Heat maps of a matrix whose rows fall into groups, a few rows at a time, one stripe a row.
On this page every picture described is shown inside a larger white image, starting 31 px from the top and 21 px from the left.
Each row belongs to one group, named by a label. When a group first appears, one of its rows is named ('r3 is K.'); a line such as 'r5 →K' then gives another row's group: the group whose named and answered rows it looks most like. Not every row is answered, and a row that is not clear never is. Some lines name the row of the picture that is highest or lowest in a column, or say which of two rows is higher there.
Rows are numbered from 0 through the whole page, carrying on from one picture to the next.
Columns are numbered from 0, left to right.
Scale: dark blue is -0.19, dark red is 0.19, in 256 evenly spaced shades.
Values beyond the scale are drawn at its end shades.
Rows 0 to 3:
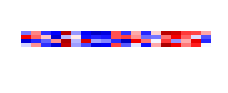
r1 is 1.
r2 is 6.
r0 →1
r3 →1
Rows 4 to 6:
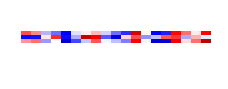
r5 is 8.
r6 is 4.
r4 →4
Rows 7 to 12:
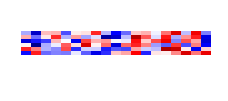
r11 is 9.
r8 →6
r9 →6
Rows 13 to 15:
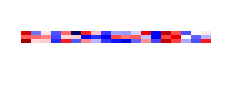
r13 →9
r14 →1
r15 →9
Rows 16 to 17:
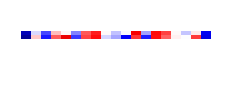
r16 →6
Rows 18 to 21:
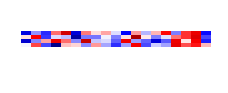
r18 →6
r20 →8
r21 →4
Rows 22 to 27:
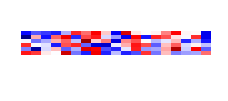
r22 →8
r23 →6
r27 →9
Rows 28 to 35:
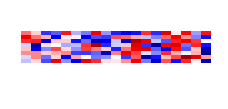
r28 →9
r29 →1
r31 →8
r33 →1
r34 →4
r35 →6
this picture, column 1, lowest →31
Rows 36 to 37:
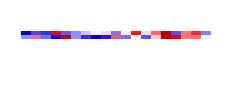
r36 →6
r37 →1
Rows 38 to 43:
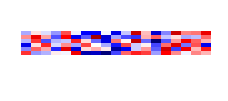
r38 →4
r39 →9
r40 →4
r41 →8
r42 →9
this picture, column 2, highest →41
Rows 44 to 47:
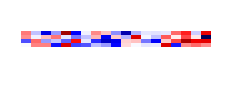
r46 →4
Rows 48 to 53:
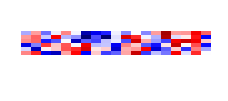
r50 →4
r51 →8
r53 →4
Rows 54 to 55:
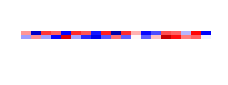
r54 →8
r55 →1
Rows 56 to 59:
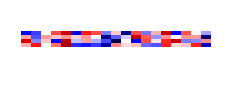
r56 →6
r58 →9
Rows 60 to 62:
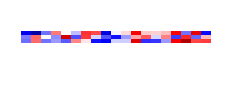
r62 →4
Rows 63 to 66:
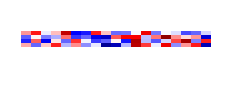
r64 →1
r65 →4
